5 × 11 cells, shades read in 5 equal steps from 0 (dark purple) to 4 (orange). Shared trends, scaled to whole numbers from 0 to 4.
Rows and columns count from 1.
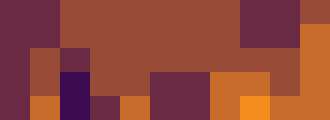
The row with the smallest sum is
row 1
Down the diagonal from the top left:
1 1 1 2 3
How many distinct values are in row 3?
3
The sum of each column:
5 9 5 9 11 8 8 12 11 9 14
